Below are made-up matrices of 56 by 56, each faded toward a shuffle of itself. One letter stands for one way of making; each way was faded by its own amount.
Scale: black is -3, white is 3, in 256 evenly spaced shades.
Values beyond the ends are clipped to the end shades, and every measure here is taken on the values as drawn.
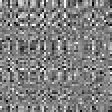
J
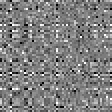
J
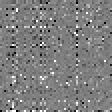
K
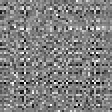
J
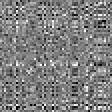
J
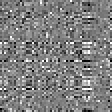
J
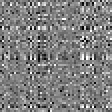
J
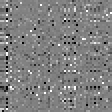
K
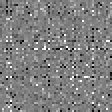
K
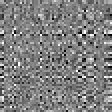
J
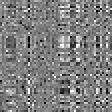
J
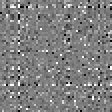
K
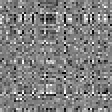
J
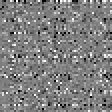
K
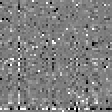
K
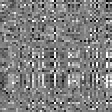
J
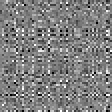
J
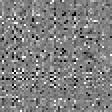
K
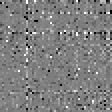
K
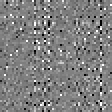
K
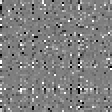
K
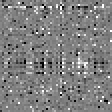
K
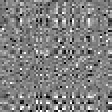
J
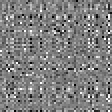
J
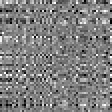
J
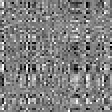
J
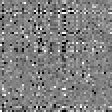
K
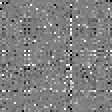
K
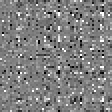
K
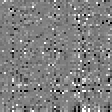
K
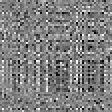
J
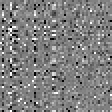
K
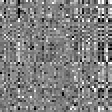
J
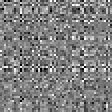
J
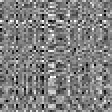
J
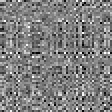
J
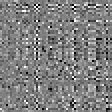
J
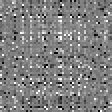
K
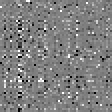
K
